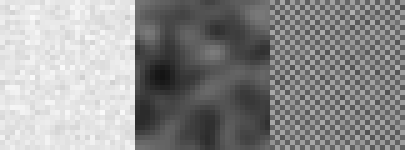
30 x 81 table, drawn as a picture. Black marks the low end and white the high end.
It is made of 1 by 3 panels. Panel 1,1: very high, fine-grained, faint in contrast. Panel 1,2: low, blotchy. Panel 1,3: middling, checkered, strong in contrast.
